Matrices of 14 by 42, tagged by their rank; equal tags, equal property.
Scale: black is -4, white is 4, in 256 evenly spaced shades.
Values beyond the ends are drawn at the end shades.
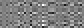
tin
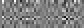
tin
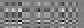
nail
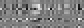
tin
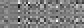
tin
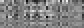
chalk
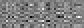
chalk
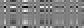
nail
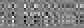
tin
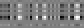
nail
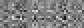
chalk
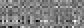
chalk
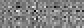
chalk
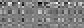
tin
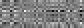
tin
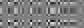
nail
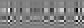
nail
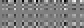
nail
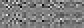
chalk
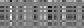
nail
